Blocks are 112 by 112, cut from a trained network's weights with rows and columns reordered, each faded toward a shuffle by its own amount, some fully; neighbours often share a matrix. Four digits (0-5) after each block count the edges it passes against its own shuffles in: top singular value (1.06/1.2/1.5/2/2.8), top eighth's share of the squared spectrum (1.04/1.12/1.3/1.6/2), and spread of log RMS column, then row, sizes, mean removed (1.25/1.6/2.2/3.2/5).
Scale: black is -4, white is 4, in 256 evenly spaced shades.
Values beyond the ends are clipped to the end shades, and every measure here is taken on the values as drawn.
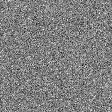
2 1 0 0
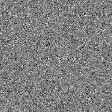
3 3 1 2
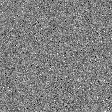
1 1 0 0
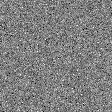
0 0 0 0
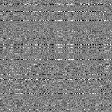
5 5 1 4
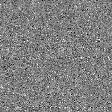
3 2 0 2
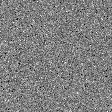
1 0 0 0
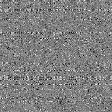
4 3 0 3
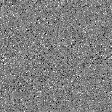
3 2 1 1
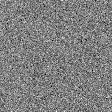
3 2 0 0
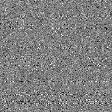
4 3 1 3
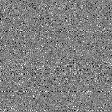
4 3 0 3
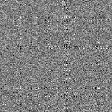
3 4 3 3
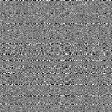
5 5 2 4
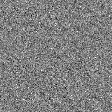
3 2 1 1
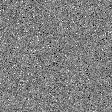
0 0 0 0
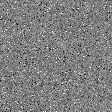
0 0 0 0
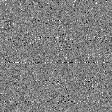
3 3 1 2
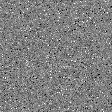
2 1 0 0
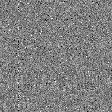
3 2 1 1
